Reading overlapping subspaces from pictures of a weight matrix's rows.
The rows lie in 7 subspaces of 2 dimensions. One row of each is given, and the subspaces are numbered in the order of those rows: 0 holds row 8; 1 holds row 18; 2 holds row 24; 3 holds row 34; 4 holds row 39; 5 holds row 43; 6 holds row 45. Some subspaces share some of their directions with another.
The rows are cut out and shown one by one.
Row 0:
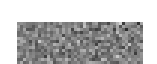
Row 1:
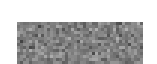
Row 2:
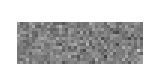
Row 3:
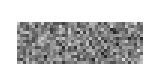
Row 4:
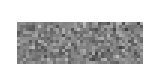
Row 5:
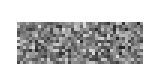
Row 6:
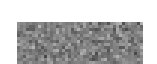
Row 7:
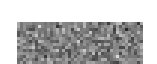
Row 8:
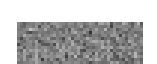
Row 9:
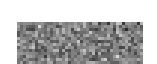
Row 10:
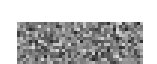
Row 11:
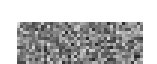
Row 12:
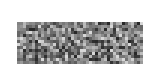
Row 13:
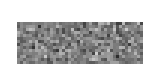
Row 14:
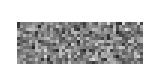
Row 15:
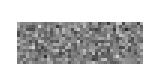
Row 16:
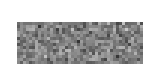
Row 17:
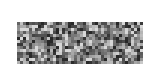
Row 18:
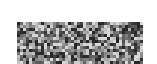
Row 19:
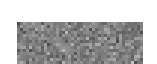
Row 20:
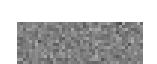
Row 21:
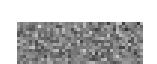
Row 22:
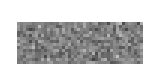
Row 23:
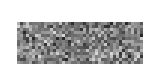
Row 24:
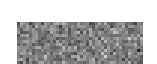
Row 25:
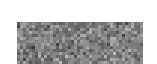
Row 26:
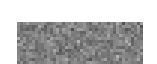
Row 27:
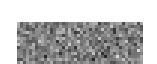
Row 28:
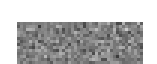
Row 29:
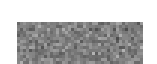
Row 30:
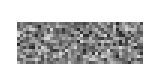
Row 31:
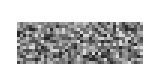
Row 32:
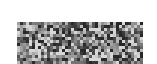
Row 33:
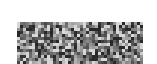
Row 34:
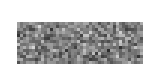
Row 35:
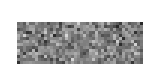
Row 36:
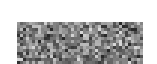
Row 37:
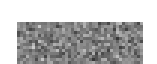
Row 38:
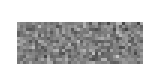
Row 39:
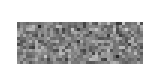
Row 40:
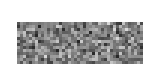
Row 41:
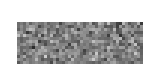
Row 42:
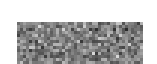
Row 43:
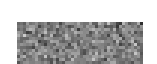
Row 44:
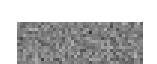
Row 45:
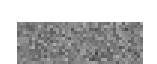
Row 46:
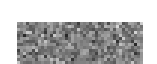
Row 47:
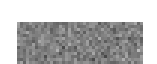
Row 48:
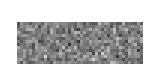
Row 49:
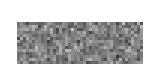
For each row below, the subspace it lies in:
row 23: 6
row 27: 2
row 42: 1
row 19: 1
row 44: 0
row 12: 0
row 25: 0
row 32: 6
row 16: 4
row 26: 4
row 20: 3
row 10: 4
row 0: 3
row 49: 4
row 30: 3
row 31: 3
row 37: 4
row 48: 2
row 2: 2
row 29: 1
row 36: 3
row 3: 2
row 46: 5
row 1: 1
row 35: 5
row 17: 4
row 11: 1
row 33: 0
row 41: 5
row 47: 2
